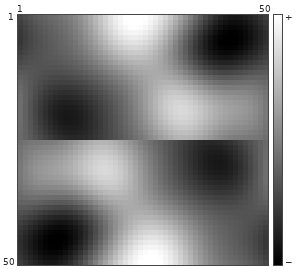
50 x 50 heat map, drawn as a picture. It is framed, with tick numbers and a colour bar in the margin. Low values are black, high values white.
A half turn leaves it unchanged. There is no overall slope. There are no regular stripes. No lone cell stands out from its neighbours.
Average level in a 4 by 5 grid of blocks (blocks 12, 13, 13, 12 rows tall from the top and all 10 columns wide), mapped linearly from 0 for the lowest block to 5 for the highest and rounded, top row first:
2 3 5 2 0
1 1 3 4 3
3 4 3 1 1
0 2 5 3 2
